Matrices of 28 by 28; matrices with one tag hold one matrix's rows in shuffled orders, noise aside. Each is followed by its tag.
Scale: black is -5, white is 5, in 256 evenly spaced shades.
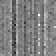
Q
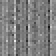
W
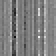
Q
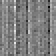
W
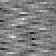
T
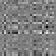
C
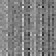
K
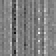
Q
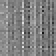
K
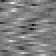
T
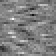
T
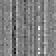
Q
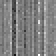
Q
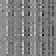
K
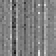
Q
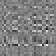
C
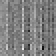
K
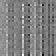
K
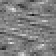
T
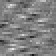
T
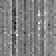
Q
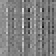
K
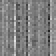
W
